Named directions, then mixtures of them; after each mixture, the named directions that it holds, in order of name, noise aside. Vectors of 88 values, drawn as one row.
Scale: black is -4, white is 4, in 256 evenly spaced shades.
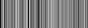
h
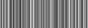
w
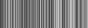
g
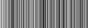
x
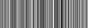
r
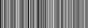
h, r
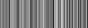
r, w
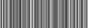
w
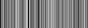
h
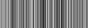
r, x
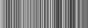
g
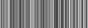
r, w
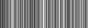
x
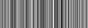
r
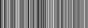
h, r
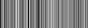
h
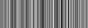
r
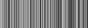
g, w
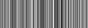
r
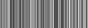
r, w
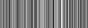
r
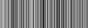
r, x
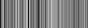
h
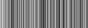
x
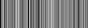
h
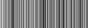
x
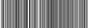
h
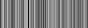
h, x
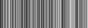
g, r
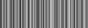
h, w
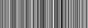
r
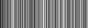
x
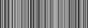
h, w
